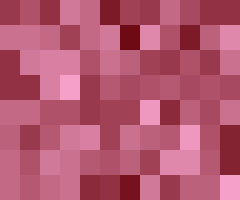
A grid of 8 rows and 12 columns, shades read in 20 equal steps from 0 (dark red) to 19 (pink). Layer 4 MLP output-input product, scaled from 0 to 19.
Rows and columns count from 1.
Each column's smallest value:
5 5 5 7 4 2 0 6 4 2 5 3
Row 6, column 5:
15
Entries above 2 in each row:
11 10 12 12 12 12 12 11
